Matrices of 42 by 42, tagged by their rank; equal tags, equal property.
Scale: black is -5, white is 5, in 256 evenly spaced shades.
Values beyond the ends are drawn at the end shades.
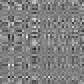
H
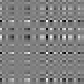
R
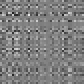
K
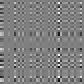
R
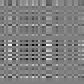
R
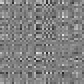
H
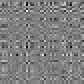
H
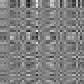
K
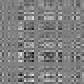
K
